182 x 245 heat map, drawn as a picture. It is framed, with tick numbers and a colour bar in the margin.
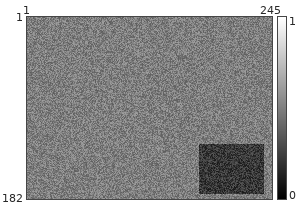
Odd patch: lower, in the bottom right. Histogram: skewed, a long tail of low values. Ninth with the lowest average: bottom right. Stripes: none. Mirror symmetry: none.
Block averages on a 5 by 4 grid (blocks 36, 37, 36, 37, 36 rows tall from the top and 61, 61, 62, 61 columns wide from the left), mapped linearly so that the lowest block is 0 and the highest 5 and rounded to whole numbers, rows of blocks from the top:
5 5 5 5 | 5 5 5 5 | 5 5 5 5 | 5 5 4 2 | 5 5 4 0
